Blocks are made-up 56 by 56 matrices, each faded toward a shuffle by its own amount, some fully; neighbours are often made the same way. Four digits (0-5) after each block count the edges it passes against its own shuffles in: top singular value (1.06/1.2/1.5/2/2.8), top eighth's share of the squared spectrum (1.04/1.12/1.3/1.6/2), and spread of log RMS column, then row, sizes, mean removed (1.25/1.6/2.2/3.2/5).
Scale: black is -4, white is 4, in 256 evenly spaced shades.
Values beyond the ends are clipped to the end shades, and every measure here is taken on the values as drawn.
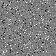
0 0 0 0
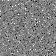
0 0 0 0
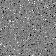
0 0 0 0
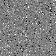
1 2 1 0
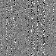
1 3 3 0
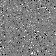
0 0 1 0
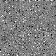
3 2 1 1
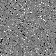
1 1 0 0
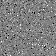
0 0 0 0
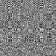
4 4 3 2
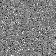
2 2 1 0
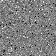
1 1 0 0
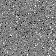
2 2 0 0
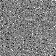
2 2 0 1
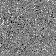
2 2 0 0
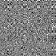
4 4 2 2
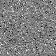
0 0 0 0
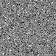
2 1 0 0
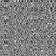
4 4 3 3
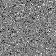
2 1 0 0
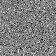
1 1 0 0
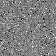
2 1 0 0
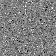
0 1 0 0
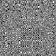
4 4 2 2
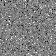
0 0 0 0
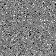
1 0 0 0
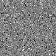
3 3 1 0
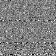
2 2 0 3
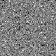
3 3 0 1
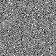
2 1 0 0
